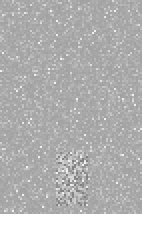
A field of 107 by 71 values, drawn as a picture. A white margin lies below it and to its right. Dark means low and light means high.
No regular stripes run through it. Neither half mirrors the other. The texture is fine-grained noise. The values are skewed, with a long tail toward high values. There is no overall slope. Overall the values sit about 70% of the way up the scale. Values change most from cell to cell in the bottom middle. In the bottom middle lies a patch that is rougher than the rest.
